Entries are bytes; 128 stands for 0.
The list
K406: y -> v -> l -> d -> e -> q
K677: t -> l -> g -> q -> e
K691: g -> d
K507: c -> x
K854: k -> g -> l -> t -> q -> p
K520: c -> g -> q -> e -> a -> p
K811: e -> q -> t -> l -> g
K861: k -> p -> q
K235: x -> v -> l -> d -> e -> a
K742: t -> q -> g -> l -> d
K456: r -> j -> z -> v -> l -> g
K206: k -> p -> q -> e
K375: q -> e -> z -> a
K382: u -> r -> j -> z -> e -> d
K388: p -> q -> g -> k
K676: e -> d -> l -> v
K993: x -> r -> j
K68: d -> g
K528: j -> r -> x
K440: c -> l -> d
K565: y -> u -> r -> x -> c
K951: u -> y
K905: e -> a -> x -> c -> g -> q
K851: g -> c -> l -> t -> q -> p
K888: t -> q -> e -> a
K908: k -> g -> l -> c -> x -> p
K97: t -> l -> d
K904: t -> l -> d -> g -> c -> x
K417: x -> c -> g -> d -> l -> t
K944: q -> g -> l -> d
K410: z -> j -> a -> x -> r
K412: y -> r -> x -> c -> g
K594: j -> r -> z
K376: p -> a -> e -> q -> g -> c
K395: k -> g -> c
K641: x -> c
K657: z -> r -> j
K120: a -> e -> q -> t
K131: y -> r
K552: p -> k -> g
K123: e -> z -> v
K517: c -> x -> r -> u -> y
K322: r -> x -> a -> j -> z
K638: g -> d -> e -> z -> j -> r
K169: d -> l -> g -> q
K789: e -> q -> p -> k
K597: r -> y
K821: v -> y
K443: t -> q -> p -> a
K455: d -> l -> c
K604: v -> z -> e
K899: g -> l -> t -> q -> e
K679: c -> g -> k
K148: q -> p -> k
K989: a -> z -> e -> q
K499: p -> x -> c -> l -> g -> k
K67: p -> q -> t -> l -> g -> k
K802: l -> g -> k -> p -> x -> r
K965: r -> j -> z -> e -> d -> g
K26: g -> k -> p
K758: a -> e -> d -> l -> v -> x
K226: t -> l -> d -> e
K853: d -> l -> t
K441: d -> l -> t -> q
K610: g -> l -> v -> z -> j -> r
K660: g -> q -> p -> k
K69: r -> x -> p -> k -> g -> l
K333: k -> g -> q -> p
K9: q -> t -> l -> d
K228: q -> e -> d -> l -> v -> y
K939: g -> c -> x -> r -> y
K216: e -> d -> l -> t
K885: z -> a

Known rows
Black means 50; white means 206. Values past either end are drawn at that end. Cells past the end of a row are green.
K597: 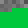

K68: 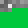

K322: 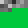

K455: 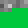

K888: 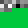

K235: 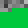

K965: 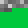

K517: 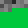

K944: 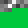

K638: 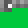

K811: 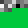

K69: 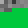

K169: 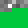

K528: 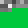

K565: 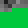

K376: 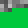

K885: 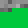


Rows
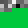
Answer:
K228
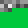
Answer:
K120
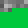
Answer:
K440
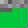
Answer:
K657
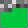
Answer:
K375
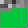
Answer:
K993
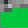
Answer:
K26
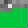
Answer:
K691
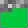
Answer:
K410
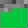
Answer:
K507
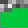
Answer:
K67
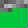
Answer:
K679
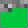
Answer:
K758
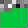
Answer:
K742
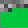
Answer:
K905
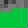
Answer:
K412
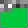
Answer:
K443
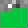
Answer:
K441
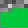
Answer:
K417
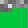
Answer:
K594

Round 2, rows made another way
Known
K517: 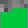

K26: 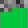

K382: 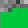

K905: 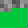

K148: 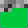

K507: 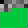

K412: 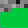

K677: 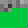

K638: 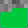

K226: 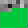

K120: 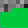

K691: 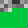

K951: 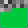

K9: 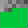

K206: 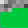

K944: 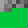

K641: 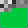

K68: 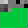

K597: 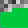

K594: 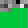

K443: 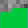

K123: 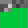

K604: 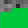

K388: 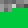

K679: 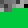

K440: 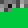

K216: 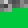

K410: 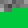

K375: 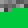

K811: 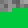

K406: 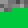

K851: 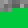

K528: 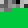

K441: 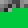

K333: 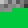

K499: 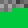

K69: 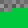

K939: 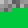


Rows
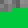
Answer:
K610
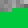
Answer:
K742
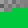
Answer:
K417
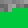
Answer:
K888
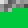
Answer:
K861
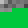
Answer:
K854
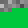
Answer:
K660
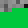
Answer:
K520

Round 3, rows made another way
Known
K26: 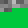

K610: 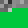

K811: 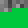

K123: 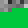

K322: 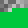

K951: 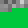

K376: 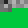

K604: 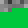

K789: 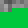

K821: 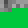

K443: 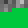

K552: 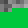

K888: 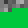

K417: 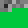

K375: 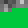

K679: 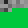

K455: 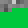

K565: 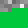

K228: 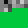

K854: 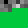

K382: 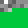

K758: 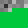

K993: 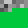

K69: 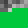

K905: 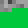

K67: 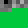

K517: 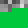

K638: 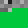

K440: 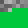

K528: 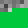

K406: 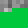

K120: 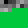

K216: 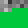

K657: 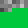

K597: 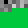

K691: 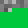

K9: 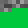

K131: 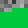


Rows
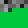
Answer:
K677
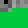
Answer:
K388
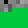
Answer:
K148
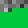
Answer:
K226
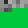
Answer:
K395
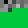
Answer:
K206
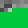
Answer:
K456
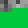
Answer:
K908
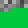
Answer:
K676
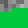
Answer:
K507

